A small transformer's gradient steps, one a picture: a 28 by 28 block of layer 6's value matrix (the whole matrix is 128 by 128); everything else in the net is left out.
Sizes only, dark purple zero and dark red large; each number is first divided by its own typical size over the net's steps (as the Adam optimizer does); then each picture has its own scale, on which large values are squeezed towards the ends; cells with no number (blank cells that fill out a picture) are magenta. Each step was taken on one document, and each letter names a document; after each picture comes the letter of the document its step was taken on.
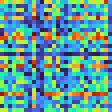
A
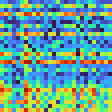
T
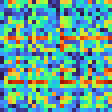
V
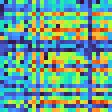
V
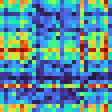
A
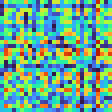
T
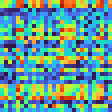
V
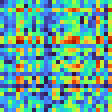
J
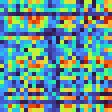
J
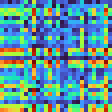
A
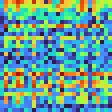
V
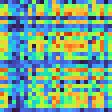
T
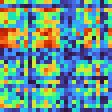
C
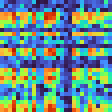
C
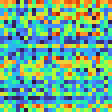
J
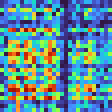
A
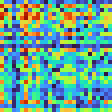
T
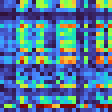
J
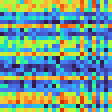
V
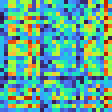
C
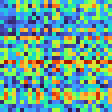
J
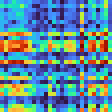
A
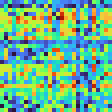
V
